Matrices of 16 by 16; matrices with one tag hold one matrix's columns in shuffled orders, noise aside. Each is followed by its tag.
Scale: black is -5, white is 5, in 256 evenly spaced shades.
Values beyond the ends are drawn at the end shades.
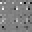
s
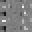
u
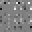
s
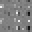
u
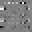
s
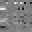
s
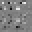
s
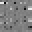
s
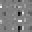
u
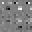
s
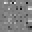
s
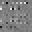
s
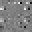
s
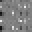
u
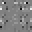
s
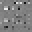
s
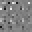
s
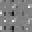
u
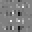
u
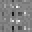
u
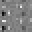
u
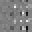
u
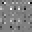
s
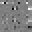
s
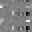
u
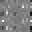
u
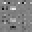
s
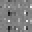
u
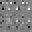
s
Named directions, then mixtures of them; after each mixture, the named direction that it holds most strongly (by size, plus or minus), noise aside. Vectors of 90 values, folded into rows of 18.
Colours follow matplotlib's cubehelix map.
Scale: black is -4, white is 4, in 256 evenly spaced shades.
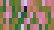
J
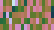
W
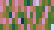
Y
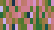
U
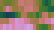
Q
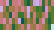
Y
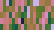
Y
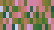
U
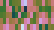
J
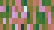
J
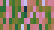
J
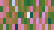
U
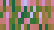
J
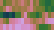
Q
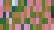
W
